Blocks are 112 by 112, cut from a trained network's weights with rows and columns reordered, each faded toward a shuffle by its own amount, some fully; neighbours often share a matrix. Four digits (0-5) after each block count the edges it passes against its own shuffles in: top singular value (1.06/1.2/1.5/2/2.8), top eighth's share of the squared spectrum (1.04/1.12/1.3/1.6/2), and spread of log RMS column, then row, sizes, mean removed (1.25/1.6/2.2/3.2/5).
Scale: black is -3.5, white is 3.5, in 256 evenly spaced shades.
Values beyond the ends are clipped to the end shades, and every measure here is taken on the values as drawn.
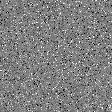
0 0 0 0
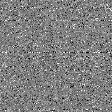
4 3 0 3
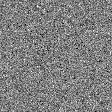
0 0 0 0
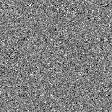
3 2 0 1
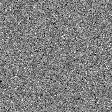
1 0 0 0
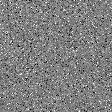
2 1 0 0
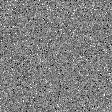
1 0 0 0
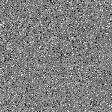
2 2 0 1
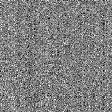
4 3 1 2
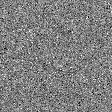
1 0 0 0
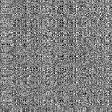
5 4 2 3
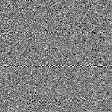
4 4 1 3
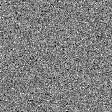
0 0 0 0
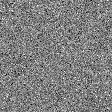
0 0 0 0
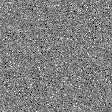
2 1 0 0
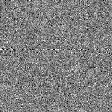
3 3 0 2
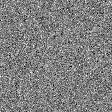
1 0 0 0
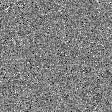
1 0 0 0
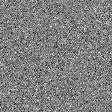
2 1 0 0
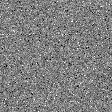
2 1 0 0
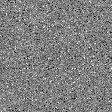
3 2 0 2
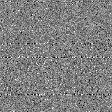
4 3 1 2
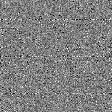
4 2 1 2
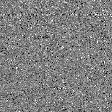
3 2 0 1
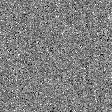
2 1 0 0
